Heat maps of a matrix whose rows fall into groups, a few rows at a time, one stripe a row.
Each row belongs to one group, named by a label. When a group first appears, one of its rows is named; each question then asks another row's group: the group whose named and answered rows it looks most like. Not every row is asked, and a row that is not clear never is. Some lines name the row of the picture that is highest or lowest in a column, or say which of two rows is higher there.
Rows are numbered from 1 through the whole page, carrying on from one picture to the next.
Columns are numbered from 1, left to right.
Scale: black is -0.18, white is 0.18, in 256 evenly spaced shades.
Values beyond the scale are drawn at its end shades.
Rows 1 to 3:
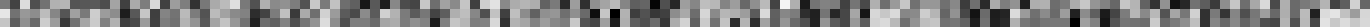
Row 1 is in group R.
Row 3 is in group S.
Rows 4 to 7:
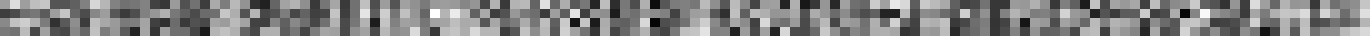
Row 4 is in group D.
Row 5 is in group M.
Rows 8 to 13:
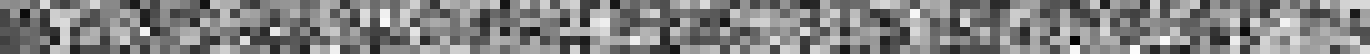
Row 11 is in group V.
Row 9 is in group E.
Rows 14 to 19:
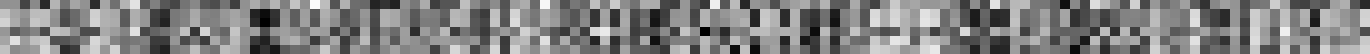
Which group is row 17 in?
R
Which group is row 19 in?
S
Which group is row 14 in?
E
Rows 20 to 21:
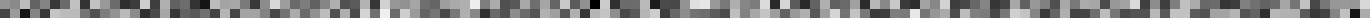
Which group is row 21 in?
E
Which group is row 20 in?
D
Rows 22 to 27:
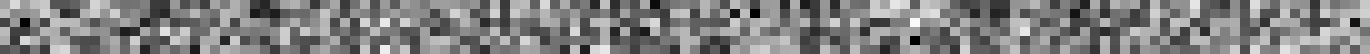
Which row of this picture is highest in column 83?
27
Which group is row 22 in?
D
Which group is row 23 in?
S
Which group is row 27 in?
R
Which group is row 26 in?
R
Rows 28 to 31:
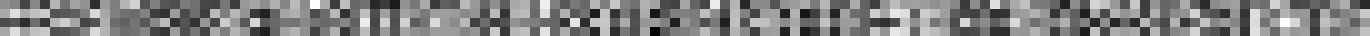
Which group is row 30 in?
M
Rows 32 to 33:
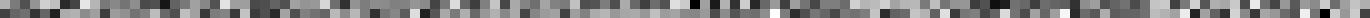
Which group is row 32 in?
S
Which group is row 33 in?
V
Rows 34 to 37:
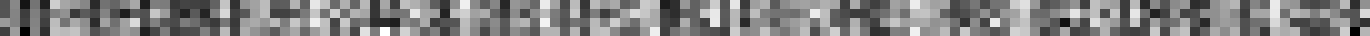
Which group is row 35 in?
M
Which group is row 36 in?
E
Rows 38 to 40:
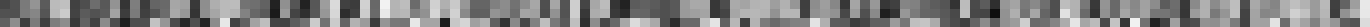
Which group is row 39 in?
R
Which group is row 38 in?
R
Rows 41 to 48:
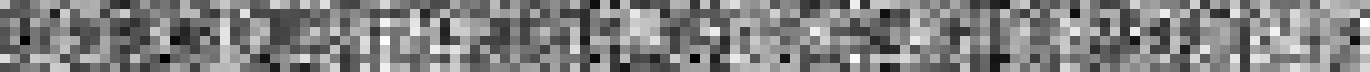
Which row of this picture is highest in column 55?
44
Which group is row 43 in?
M
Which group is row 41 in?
S
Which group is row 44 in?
M
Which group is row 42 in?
V
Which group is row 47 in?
S
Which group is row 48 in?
R
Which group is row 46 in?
M
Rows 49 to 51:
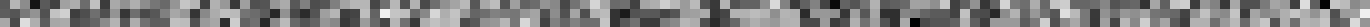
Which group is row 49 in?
V
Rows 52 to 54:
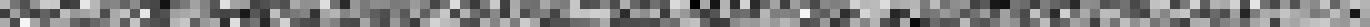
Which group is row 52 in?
S
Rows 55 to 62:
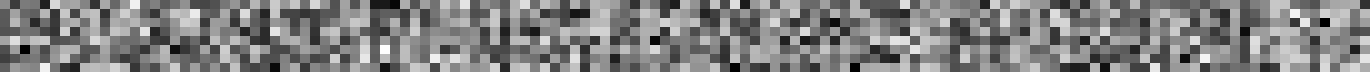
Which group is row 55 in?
E
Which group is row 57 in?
V
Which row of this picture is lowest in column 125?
58
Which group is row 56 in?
V
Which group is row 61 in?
M
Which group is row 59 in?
D
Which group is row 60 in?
M
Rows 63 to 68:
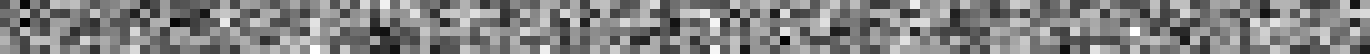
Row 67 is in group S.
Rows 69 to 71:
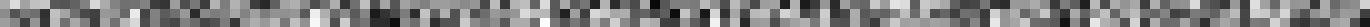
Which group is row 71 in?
E
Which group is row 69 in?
D
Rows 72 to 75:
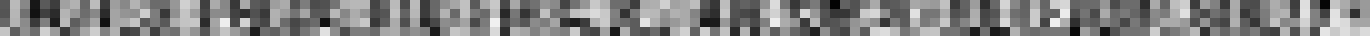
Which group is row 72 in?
V
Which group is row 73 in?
V
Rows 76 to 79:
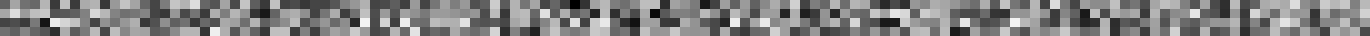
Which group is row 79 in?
V
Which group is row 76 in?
V
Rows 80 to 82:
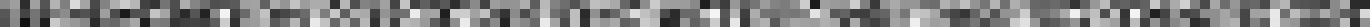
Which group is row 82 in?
E
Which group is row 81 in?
M
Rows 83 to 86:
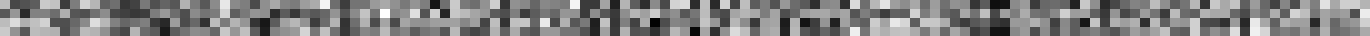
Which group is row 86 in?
S
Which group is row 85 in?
D
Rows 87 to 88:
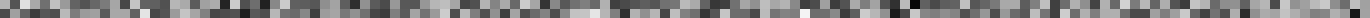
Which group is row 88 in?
V
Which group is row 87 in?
R
